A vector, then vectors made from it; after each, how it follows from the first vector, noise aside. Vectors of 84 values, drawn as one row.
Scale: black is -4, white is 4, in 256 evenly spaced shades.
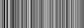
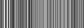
sign-scrambled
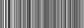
negated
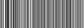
sign-scrambled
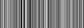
wrapped around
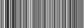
sign-scrambled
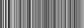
negated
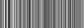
negated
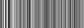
negated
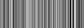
wrapped around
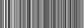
negated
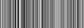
wrapped around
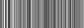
negated
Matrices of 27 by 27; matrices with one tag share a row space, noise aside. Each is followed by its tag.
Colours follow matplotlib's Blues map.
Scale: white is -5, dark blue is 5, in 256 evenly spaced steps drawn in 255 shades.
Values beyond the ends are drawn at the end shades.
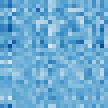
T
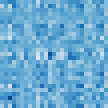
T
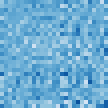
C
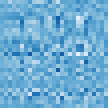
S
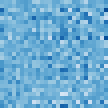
C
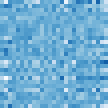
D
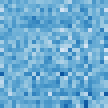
C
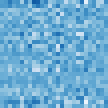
S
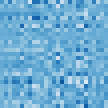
S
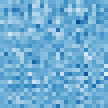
S
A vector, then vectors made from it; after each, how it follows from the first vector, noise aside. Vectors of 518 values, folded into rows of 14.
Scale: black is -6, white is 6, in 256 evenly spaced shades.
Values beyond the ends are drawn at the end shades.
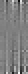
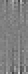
shrunk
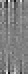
reversed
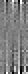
scaled up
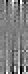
scaled up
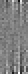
copied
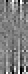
scaled up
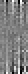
scaled up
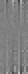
shrunk
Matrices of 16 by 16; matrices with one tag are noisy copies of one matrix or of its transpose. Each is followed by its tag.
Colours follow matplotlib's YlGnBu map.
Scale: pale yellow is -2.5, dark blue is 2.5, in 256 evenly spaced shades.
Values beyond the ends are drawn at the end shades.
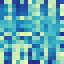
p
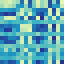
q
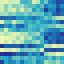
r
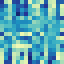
p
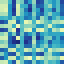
q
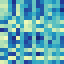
q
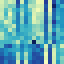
r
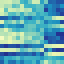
r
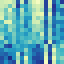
r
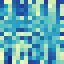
p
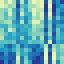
r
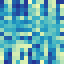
p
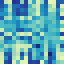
p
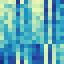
r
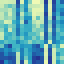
r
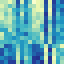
r
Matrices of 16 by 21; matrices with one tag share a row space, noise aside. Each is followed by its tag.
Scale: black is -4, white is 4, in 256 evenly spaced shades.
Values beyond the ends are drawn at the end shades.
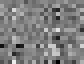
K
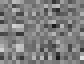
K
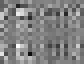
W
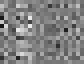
W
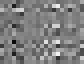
K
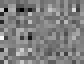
W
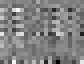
K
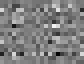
K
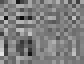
W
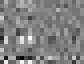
W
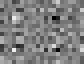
K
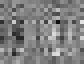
K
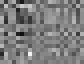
W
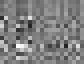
W
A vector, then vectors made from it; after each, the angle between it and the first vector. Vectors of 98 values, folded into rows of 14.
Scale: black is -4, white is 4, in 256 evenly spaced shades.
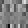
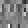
nearly opposite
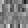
nearly opposite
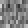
partly opposed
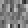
nearly opposite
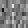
orthogonal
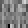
nearly parallel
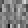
nearly parallel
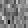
orthogonal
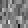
orthogonal
